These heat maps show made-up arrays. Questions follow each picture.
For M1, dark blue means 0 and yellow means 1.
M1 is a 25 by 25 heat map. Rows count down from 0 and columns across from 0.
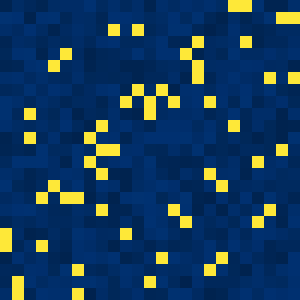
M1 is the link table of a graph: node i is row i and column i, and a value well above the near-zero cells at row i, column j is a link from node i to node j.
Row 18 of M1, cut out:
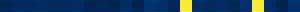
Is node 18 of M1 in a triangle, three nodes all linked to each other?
no
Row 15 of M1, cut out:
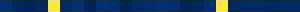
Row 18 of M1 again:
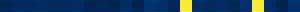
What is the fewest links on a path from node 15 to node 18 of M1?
1
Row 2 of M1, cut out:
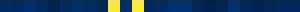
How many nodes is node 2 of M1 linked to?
2
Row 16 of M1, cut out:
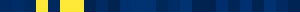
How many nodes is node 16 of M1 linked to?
3
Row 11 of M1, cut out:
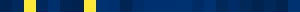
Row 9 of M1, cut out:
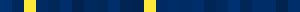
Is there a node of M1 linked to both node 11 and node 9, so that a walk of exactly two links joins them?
yes
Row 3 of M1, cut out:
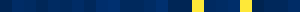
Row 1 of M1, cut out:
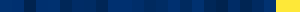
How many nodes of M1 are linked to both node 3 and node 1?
0
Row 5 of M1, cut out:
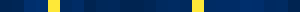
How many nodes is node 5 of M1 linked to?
2
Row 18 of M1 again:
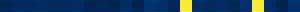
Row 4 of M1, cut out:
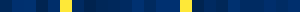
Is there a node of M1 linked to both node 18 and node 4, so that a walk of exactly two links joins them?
yes
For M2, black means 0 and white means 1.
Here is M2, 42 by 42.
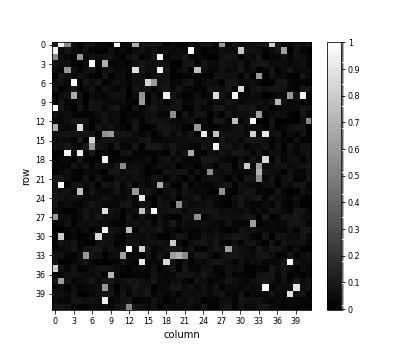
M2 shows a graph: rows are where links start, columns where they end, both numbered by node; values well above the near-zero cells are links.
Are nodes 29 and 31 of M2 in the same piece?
no
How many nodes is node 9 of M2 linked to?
2
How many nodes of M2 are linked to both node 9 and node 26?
1
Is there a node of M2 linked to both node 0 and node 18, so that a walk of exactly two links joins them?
no
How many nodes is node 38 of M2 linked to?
3
